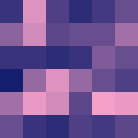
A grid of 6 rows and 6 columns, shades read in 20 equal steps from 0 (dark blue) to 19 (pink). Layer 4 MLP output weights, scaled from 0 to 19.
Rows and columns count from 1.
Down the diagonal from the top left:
3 16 2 11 19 6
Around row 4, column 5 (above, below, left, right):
9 19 11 5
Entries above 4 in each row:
3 6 2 5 6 3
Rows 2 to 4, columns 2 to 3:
16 6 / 3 2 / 11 17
